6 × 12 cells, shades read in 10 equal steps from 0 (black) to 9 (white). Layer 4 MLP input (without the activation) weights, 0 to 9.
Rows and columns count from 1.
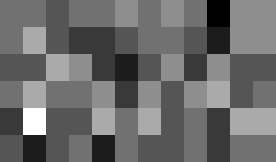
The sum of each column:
20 29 22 22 20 19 25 23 22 16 26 27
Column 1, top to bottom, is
4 4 3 4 2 3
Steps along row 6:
down up up down up down same up down up same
